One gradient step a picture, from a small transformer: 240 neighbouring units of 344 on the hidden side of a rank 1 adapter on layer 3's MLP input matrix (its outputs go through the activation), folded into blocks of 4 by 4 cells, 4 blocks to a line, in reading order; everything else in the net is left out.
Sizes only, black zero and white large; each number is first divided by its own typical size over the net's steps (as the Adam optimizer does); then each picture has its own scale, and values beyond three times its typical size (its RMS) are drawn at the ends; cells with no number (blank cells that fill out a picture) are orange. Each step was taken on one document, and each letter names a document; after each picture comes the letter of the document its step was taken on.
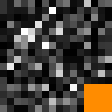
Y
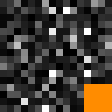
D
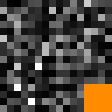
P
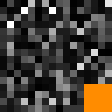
Y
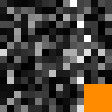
P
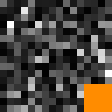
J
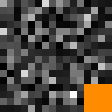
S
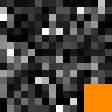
S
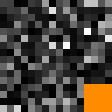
J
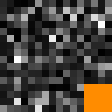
J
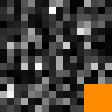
Y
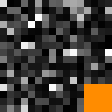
P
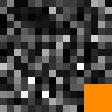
D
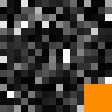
P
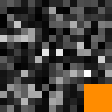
J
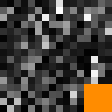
S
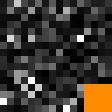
D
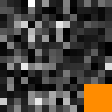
Y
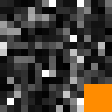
P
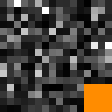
D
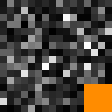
S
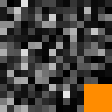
P
